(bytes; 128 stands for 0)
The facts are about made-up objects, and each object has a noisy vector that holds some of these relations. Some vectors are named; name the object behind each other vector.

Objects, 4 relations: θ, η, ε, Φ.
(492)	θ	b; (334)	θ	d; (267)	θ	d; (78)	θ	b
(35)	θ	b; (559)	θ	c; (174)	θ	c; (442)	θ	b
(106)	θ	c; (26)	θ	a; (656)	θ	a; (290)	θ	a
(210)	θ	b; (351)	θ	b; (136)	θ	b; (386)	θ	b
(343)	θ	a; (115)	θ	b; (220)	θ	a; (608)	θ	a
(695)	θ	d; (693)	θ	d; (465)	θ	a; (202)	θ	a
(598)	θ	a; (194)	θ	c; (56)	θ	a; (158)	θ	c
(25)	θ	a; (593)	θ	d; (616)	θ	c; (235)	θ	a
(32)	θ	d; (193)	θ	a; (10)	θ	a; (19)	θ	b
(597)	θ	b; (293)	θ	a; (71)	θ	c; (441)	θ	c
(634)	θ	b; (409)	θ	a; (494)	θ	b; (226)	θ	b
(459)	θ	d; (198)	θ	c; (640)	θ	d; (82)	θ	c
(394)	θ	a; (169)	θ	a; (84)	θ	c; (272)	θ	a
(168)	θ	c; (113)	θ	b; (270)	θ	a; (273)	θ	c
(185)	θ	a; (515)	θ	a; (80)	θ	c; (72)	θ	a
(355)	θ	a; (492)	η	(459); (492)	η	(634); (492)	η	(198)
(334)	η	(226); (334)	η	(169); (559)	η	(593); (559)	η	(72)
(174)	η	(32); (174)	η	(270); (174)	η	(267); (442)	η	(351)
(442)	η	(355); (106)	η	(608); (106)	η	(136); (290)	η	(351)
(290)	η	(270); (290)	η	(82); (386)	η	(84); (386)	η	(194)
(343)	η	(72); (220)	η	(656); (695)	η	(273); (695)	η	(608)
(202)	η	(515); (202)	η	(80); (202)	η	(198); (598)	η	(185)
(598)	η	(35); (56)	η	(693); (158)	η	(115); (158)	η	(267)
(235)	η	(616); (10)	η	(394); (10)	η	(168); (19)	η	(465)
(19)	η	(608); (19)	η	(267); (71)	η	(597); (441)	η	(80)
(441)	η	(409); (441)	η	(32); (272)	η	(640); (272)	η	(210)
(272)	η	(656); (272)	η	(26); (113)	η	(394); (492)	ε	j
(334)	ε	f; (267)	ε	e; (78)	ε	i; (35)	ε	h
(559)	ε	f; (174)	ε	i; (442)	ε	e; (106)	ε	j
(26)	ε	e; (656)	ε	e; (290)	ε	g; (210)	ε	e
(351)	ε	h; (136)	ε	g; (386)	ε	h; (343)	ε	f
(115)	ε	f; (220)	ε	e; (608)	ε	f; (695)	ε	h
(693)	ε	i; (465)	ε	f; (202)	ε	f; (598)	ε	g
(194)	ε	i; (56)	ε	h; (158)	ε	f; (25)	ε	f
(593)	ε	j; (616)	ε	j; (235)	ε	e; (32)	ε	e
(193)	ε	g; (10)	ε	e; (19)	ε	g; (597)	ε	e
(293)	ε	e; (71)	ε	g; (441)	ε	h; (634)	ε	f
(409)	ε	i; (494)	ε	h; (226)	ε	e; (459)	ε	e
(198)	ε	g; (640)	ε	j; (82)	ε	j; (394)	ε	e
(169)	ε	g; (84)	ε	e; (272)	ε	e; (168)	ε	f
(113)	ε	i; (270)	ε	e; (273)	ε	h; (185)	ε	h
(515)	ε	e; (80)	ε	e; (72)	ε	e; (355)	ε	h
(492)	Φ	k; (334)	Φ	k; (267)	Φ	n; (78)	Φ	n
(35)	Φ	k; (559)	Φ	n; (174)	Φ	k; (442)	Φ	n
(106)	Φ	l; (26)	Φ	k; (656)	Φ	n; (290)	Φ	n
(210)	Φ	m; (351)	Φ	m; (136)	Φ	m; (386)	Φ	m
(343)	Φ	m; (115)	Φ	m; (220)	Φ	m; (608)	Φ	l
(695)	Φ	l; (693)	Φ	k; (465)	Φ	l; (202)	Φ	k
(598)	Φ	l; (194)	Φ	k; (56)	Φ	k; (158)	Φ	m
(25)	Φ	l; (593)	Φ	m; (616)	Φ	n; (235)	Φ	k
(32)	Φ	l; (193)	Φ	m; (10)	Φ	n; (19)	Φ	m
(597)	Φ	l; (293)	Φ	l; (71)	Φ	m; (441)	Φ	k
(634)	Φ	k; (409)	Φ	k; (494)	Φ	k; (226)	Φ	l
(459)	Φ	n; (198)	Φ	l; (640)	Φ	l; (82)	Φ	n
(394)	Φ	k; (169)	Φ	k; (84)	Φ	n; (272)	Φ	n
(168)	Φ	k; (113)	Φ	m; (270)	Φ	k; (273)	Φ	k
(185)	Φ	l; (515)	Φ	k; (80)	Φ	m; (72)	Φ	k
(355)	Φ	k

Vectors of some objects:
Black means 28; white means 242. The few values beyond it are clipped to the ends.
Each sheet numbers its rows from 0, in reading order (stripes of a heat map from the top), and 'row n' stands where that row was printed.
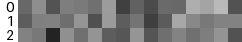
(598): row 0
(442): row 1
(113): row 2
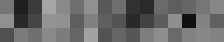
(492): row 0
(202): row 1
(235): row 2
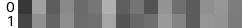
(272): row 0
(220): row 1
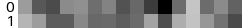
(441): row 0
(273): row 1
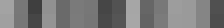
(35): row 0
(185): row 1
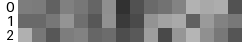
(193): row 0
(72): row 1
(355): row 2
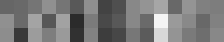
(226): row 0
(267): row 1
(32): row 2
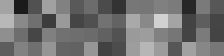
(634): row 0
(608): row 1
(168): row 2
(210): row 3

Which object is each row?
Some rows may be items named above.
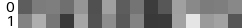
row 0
(442)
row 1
(19)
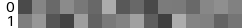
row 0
(10)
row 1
(106)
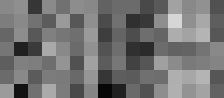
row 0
(386)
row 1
(290)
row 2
(598)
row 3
(492)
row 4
(442)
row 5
(71)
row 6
(198)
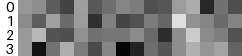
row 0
(158)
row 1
(270)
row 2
(695)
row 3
(198)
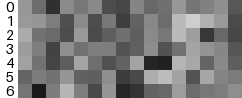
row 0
(78)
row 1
(136)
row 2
(115)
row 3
(494)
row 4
(174)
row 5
(656)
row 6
(459)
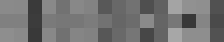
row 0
(56)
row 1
(343)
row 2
(56)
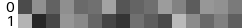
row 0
(220)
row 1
(409)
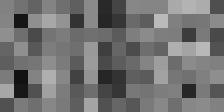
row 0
(169)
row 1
(80)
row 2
(25)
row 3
(598)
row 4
(293)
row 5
(515)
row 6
(634)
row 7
(235)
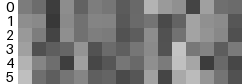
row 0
(640)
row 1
(56)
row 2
(494)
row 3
(82)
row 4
(465)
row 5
(351)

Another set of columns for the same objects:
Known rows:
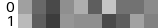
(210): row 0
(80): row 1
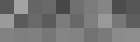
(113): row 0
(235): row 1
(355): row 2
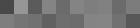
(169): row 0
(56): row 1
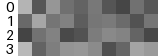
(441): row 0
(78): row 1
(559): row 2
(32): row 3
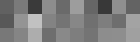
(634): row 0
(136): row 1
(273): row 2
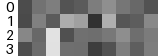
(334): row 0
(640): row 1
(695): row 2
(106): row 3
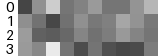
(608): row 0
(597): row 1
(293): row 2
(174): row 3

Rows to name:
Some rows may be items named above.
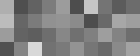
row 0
(220)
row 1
(32)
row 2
(293)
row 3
(465)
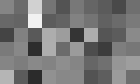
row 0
(290)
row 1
(158)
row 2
(640)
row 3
(198)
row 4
(351)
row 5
(515)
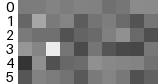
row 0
(355)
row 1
(78)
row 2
(386)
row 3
(174)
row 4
(168)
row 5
(71)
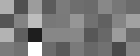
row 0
(442)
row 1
(115)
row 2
(459)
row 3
(19)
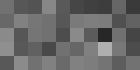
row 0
(492)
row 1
(71)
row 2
(202)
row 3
(10)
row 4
(193)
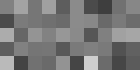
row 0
(409)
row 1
(25)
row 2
(270)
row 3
(71)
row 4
(272)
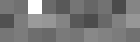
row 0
(19)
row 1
(82)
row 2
(494)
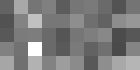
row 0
(78)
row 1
(115)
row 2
(598)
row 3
(19)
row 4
(267)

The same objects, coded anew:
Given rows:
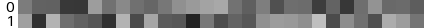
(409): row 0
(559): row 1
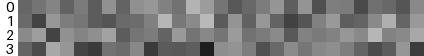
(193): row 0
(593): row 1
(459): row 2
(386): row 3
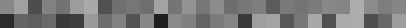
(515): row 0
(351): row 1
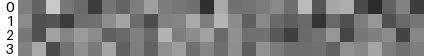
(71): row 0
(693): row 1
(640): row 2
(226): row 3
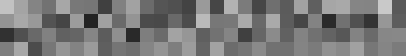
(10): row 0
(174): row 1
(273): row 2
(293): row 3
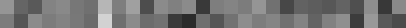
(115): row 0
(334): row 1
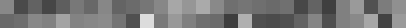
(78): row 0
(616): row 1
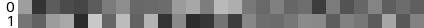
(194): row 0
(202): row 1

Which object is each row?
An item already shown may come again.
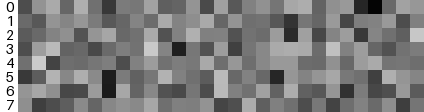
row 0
(19)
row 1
(640)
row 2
(198)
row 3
(290)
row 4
(270)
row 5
(106)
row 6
(174)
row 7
(168)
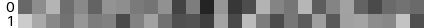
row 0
(598)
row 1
(10)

